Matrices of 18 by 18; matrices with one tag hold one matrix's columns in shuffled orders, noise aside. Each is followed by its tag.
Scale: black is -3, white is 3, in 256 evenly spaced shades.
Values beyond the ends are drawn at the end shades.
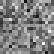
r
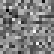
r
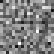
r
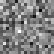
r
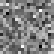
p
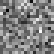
r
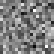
p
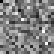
r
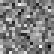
p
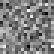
p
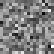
p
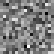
p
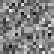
p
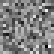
p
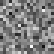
p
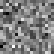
p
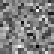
p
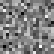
p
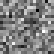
r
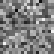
r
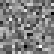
p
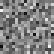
p
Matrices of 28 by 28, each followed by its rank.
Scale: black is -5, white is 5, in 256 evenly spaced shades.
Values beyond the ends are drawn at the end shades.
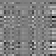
two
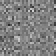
five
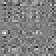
five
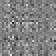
five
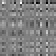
two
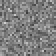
full rank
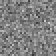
full rank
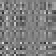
two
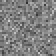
full rank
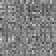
five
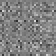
five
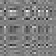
two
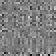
five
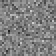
full rank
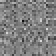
five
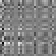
two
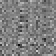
five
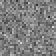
full rank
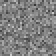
full rank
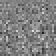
five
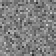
full rank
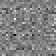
five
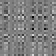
two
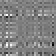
two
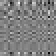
two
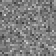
full rank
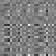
two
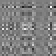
two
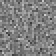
full rank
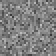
full rank
